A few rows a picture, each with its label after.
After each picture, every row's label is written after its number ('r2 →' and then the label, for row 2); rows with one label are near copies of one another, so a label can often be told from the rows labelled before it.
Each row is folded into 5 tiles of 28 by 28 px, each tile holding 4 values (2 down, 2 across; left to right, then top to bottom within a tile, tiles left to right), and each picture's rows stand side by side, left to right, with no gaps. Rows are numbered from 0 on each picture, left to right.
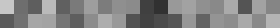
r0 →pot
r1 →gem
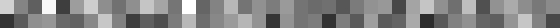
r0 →pot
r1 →pot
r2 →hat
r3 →pot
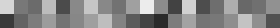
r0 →pot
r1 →pot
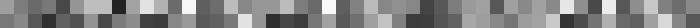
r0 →hat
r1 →pot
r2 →pot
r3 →gem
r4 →pot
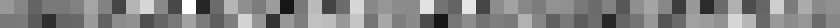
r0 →hat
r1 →pot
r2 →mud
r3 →pot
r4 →hat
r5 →mud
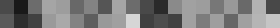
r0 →gem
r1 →gem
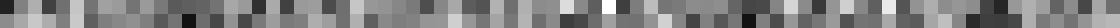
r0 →mud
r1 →hat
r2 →mud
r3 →mud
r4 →pot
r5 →hat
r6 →pot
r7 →gem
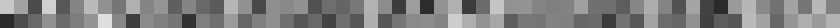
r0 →pot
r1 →hat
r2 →hat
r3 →mud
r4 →hat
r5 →gem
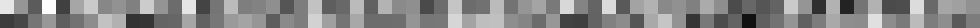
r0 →pot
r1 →pot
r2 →mud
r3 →mud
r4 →pot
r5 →hat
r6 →mud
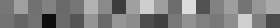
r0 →hat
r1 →pot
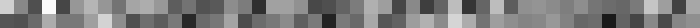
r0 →pot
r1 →hat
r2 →hat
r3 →mud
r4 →hat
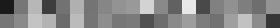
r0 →mud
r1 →pot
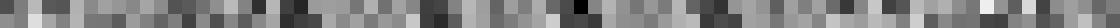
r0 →mud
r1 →hat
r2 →gem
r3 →gem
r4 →gem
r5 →gem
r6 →mud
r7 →pot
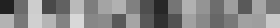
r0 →mud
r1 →gem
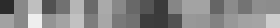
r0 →mud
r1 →gem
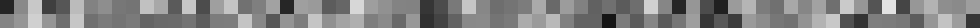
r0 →mud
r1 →pot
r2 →mud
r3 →gem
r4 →hat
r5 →gem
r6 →pot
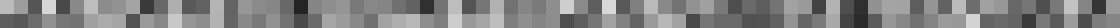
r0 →pot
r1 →mud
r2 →gem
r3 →mud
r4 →pot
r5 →hat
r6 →gem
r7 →hat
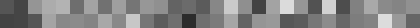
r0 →gem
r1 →hat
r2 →pot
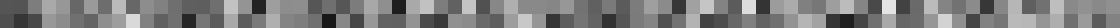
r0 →gem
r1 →hat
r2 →hat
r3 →pot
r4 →hat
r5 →pot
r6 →pot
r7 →mud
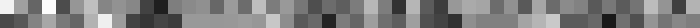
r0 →pot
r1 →gem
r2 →hat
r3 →gem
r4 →hat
